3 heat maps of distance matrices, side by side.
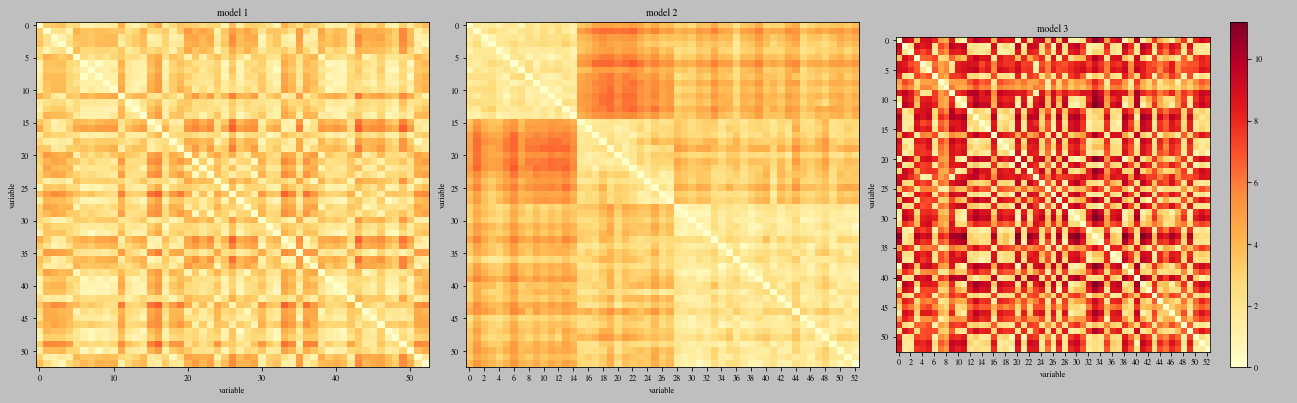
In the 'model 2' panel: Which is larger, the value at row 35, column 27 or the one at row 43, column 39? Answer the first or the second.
the first
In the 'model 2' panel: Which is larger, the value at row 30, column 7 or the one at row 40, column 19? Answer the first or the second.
the second
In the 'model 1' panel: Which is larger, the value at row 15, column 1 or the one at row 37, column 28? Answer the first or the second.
the second
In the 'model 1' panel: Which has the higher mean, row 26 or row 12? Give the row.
26
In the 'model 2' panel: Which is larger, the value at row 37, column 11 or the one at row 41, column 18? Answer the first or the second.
the first
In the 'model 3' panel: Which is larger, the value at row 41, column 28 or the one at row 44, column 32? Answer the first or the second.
the first
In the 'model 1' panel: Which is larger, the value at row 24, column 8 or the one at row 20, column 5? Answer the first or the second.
the first
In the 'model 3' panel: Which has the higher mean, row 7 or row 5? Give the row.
5
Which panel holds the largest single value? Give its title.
model 3
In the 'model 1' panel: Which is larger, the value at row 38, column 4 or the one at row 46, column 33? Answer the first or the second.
the second
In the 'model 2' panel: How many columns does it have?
53
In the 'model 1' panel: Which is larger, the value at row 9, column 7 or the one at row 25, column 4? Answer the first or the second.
the second
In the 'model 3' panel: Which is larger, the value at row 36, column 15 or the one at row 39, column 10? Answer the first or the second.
the second
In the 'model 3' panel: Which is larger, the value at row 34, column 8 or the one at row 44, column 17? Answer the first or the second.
the second
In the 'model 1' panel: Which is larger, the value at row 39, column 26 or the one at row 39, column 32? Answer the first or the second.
the first
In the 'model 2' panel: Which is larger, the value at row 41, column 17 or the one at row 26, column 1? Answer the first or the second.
the second
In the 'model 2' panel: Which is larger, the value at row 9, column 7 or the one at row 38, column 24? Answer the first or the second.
the second
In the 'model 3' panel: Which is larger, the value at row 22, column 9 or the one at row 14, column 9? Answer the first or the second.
the second
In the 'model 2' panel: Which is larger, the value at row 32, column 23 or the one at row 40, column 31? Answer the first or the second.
the first
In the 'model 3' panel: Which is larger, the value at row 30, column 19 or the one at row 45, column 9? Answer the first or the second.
the first
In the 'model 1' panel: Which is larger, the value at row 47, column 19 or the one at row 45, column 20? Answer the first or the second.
the first
